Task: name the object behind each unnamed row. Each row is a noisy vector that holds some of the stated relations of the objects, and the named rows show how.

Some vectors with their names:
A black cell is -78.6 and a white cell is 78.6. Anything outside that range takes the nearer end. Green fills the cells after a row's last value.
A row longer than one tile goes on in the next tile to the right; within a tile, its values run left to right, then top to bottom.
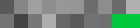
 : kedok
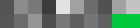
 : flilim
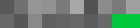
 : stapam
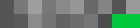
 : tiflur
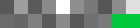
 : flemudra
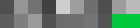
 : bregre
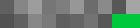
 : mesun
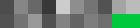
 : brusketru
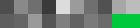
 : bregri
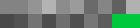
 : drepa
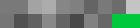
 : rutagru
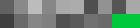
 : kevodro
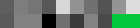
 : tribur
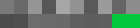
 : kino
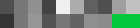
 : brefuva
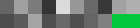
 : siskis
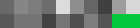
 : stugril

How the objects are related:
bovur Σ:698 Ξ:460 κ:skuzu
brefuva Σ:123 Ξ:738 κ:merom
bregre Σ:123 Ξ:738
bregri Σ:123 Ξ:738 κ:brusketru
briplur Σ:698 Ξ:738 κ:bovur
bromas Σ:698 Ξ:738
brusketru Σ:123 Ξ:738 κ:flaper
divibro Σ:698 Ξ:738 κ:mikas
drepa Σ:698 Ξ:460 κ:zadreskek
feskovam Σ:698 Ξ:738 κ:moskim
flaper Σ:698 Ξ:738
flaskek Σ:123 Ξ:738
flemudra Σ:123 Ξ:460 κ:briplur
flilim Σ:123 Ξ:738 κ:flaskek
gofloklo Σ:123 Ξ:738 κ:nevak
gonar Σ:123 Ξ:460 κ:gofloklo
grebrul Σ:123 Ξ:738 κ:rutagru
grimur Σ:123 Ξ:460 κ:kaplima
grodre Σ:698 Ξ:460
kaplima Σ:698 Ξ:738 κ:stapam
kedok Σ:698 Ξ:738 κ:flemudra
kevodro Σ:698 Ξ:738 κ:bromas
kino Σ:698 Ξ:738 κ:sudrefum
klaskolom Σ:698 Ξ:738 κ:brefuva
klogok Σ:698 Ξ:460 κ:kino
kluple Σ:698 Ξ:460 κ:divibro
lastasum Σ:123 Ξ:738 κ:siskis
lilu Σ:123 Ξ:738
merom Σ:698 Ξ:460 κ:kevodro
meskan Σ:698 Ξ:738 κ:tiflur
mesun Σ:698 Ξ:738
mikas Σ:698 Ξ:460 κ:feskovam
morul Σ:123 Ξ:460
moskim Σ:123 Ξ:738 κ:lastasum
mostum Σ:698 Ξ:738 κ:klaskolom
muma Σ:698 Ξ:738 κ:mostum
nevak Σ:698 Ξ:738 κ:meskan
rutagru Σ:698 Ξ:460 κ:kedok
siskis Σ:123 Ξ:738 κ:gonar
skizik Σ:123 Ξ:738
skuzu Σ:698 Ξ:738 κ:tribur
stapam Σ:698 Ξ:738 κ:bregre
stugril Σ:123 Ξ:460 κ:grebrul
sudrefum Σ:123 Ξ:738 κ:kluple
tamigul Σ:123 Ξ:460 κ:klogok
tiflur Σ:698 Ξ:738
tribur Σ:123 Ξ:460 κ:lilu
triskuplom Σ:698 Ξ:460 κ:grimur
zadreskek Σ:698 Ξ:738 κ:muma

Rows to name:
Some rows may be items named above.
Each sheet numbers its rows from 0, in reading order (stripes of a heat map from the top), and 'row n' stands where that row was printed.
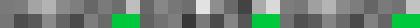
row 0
rutagru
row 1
stugril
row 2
rutagru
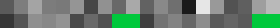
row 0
divibro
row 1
sudrefum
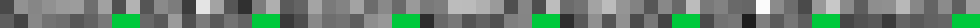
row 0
briplur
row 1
gofloklo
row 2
klaskolom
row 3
merom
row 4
mikas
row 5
tamigul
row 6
klogok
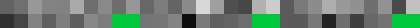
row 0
mostum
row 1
grimur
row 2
bovur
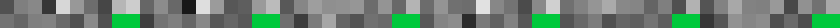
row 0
grebrul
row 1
sudrefum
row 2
kedok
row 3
morul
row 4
grodre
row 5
divibro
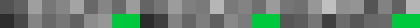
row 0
klaskolom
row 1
mostum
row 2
triskuplom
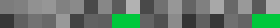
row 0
kluple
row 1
skuzu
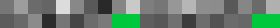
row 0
gonar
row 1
triskuplom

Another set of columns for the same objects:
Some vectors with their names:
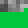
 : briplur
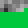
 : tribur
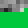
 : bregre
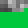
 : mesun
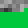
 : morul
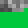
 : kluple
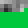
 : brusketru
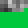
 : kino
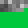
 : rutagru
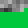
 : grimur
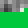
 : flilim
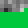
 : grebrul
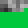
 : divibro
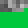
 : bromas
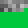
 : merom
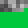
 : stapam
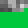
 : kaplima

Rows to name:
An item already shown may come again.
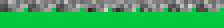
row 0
skuzu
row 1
bovur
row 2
rutagru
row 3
gofloklo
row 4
gonar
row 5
merom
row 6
triskuplom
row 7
kluple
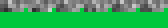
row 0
kino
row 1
brefuva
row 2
bovur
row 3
drepa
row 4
rutagru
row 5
kluple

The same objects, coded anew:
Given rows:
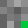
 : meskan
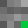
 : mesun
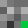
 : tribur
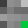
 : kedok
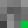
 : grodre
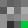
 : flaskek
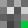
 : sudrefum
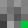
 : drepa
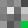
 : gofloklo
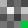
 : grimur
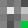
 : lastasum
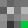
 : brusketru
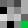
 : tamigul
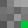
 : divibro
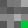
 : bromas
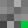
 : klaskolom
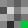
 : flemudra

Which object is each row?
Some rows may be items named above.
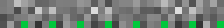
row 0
kino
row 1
stugril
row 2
triskuplom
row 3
brefuva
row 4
mikas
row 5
kluple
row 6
brefuva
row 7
merom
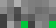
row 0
klogok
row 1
mikas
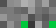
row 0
briplur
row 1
merom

